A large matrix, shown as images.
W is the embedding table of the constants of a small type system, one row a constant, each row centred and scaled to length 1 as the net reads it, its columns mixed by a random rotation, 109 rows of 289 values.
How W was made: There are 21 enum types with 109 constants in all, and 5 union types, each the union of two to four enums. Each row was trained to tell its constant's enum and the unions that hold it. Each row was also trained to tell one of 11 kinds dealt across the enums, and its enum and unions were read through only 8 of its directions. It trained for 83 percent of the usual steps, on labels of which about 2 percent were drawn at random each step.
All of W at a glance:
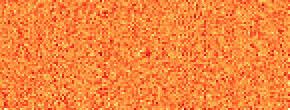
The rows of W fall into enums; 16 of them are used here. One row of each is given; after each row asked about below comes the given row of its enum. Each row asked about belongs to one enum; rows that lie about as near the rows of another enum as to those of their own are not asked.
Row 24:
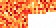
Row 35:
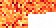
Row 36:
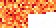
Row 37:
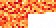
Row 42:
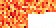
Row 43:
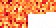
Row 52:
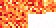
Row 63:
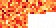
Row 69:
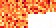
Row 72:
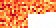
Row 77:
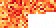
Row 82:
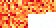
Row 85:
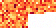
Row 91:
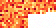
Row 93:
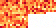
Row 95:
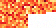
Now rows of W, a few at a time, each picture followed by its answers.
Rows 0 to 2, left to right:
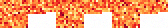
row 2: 95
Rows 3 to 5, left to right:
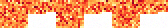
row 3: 63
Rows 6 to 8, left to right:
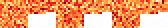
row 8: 43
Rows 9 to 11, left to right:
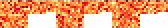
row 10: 85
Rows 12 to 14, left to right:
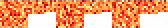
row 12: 42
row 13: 42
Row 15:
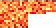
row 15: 93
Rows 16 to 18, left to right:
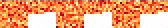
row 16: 77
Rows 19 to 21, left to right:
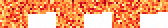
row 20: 69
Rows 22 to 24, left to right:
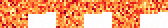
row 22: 95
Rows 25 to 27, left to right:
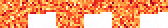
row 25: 93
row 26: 91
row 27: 63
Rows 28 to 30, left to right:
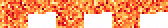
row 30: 85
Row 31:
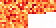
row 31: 93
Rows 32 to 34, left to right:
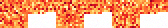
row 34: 91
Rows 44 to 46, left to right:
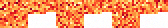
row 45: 91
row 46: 42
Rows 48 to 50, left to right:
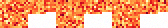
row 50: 93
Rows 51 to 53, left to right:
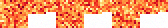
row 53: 82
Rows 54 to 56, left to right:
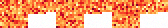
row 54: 82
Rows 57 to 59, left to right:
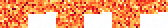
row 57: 52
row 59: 35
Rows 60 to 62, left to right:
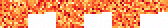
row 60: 91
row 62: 43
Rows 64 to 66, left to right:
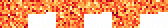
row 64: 82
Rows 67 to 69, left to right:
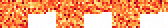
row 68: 77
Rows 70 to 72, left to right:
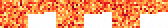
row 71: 35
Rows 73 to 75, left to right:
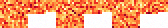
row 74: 63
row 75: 93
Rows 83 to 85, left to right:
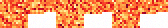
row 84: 35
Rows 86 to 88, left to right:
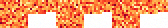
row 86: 36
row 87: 35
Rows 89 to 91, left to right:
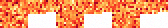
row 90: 52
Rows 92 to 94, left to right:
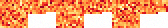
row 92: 36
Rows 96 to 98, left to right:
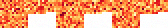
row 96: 95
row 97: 95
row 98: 42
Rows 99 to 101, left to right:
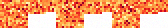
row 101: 35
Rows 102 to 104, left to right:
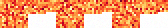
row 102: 95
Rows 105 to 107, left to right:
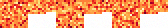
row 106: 36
